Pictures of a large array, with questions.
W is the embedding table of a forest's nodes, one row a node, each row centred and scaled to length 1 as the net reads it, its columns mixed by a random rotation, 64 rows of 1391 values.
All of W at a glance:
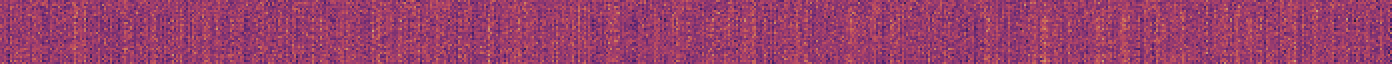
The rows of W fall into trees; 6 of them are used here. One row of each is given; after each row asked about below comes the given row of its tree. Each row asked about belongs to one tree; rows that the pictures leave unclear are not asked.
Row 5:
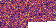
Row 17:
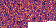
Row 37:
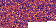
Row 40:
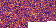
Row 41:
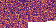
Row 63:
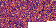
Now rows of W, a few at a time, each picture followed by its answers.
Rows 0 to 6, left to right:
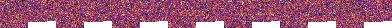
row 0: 41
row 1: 40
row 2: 17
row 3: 63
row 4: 63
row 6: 41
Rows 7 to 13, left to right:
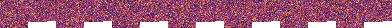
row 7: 40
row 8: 41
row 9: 5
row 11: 17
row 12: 40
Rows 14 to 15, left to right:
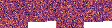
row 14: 41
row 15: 37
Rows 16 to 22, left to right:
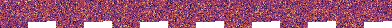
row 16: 63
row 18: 37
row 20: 37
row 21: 37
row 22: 40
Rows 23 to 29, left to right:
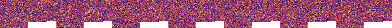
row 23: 41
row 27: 63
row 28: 37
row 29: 37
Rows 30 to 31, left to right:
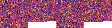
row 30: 40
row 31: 37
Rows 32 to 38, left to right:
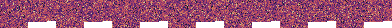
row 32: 63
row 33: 41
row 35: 63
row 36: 40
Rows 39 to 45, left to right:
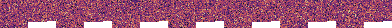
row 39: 5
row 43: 41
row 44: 17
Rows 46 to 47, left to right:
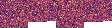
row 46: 41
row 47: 63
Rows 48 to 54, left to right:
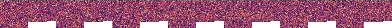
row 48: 40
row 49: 40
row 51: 63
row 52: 63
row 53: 41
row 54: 37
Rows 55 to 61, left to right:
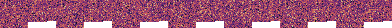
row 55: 37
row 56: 37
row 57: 40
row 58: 37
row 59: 63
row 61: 37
